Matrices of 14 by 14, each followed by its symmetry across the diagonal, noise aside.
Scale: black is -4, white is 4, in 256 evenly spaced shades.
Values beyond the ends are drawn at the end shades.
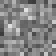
symmetric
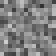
antisymmetric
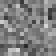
antisymmetric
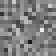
antisymmetric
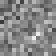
symmetric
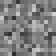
antisymmetric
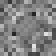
symmetric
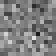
antisymmetric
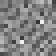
symmetric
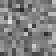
antisymmetric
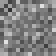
symmetric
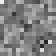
symmetric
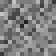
symmetric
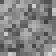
symmetric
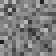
symmetric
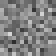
antisymmetric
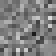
symmetric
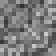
symmetric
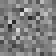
antisymmetric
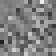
antisymmetric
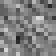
antisymmetric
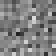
antisymmetric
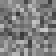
antisymmetric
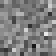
antisymmetric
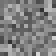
symmetric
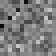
symmetric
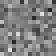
antisymmetric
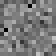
symmetric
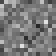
symmetric
